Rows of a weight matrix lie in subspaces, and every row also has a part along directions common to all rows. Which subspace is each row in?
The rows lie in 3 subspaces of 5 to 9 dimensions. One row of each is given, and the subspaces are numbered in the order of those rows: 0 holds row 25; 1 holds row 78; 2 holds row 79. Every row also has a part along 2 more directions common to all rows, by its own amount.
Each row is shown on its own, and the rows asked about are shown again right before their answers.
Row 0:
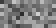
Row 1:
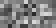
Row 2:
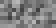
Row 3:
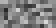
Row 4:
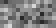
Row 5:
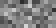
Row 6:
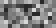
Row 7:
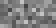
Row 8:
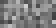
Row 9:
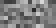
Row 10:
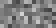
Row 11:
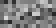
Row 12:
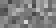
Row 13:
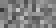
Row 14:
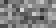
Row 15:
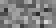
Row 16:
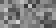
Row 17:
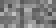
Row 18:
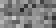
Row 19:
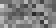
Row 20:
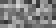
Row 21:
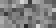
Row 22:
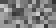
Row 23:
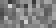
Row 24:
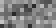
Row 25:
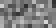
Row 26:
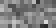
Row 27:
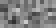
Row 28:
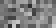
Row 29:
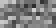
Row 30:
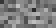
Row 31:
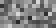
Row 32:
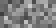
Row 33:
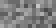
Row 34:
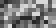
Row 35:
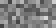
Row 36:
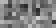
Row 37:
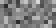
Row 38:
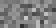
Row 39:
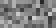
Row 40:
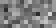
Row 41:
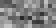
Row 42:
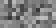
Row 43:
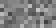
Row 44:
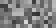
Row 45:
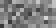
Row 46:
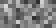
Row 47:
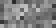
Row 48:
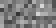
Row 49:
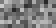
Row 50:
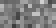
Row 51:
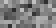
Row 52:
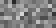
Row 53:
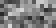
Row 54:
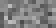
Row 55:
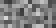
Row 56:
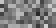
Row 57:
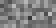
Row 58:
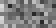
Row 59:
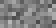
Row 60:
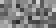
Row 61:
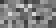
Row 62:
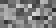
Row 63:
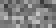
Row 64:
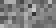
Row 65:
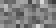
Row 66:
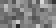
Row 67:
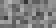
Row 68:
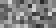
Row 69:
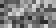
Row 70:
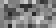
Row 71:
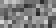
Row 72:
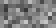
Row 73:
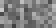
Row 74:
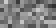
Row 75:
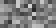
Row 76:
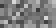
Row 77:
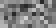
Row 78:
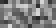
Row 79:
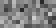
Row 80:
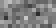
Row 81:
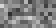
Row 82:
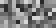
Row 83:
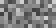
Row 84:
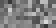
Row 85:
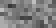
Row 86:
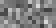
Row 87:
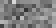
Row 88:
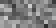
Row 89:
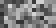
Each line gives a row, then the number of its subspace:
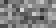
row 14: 1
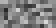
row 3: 0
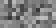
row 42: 1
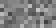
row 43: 0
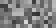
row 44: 0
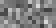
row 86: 0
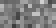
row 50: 1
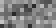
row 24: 1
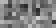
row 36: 1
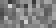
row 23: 0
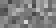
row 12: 0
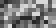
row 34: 1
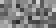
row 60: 2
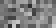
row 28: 2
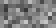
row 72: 0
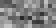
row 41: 0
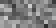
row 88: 0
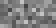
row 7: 0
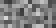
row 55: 2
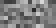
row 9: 2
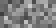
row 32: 0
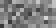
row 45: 1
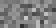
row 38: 0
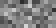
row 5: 2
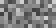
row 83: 1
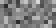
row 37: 2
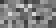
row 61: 2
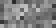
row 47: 1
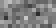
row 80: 2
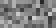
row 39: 2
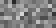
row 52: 1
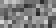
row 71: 2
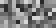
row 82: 2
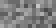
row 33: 0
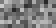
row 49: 2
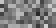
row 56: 1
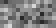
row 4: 0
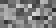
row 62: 2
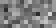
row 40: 0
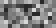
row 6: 0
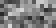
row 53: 0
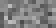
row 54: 0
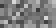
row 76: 1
